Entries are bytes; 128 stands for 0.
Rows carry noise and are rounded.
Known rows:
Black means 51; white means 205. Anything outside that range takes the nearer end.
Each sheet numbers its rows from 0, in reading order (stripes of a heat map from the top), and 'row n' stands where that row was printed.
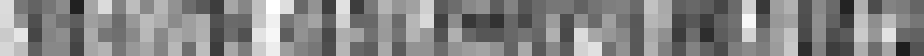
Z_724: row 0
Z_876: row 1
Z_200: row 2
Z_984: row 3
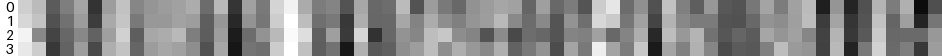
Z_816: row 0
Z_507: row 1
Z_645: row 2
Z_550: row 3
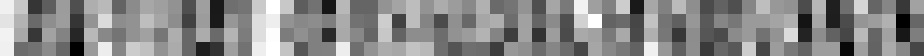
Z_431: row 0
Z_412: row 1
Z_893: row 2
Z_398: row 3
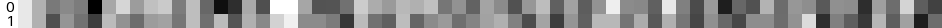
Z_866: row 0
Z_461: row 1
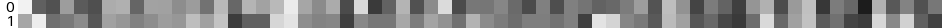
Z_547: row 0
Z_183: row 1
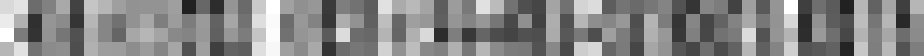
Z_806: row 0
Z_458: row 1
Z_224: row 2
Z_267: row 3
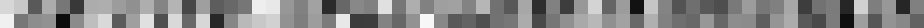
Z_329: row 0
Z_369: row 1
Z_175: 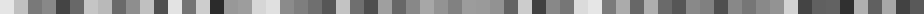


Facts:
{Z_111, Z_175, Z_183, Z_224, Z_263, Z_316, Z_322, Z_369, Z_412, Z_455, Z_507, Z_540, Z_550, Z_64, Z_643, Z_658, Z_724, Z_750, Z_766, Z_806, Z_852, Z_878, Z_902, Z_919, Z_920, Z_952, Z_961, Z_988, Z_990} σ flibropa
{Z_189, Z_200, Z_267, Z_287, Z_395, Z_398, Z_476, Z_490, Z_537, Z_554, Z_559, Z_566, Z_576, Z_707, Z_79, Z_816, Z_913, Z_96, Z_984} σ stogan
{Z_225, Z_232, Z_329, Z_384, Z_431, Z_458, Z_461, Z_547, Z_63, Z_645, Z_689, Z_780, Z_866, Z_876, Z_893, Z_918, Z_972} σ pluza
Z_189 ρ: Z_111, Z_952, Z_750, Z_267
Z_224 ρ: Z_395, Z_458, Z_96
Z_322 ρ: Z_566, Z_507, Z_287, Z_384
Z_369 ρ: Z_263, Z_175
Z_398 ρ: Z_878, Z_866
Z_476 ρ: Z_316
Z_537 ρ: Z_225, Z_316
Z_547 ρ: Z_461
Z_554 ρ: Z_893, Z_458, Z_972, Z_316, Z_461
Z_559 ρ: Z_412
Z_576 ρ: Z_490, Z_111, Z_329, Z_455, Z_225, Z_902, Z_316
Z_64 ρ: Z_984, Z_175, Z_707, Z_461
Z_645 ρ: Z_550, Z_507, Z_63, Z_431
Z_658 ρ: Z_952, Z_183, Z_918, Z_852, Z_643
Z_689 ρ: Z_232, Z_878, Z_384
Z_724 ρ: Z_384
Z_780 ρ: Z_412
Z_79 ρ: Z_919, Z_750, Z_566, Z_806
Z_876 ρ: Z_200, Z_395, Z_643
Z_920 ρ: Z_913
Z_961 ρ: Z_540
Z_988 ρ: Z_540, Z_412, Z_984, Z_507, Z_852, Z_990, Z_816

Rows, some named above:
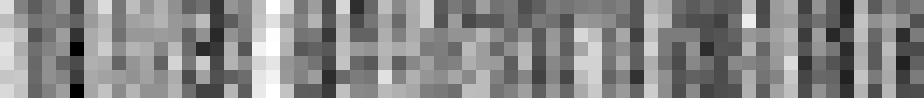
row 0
Z_322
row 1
Z_658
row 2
Z_507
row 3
Z_878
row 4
Z_707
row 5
Z_111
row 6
Z_232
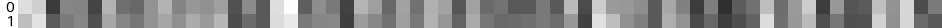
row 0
Z_395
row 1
Z_643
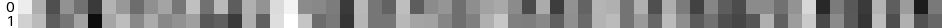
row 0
Z_461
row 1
Z_384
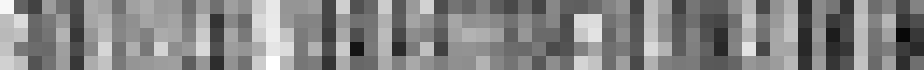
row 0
Z_554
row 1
Z_852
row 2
Z_540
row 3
Z_961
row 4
Z_507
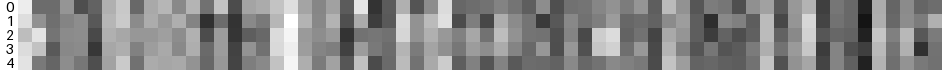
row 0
Z_64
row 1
Z_79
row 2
Z_267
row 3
Z_913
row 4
Z_920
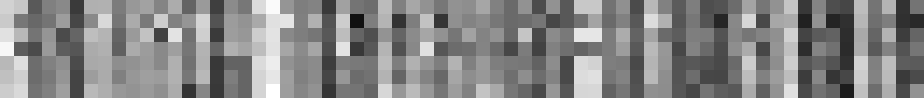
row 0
Z_913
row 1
Z_961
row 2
Z_175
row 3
Z_547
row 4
Z_952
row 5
Z_852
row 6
Z_750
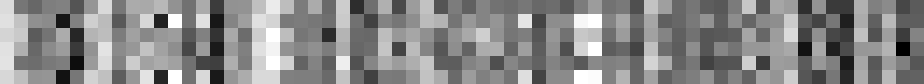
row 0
Z_988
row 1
Z_263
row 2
Z_287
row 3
Z_412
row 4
Z_689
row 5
Z_263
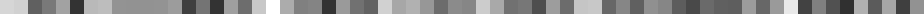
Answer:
Z_566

